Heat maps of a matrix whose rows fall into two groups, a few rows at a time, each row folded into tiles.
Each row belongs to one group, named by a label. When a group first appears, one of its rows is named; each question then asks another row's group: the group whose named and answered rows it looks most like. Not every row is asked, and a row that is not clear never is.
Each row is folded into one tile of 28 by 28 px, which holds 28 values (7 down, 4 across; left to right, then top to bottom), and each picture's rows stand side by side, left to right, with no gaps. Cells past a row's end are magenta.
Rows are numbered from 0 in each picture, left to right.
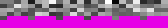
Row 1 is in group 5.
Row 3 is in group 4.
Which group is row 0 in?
4
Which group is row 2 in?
4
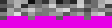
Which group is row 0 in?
5
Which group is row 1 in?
4
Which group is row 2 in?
4
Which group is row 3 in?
5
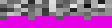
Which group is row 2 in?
4
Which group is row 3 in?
4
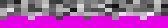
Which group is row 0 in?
4
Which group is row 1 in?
5
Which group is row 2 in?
4
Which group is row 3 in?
5
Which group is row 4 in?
5
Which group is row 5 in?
5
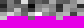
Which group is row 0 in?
5
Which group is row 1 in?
5
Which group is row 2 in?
5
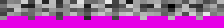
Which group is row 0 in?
5
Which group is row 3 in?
5
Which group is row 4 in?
4
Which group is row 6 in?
5
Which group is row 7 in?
5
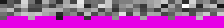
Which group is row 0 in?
4
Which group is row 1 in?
5
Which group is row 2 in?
4
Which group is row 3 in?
4
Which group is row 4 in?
5
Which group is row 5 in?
5
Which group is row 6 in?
4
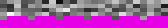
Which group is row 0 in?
5
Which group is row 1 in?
4
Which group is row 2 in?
4
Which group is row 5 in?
5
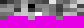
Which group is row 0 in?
4
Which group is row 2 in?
5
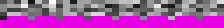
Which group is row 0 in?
4
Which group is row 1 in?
4
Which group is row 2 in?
4
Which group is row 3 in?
5
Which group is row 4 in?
5
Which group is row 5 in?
5
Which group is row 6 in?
5
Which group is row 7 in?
5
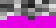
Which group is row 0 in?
5
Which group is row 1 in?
4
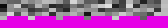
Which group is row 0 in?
5
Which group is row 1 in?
5
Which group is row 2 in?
5
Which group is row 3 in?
4
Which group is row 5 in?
4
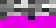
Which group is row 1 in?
4
